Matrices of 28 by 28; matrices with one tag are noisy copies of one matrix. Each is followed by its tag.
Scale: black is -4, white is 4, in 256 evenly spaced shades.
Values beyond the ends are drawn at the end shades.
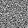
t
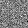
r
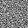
t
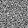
t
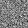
r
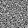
t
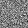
r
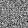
r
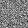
r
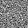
t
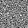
t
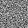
t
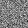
r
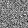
r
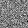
r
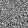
r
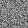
r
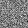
r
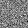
r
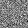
r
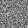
t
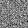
r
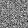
r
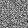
r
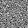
t
